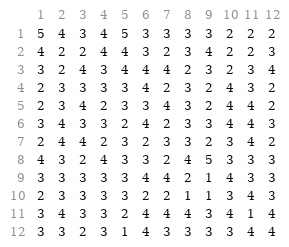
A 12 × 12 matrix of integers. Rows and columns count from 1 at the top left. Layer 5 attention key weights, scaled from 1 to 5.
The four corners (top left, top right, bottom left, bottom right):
5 2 3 4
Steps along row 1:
down down up up down same same same down same same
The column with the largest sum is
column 6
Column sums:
36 38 36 37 36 40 35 34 32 38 37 35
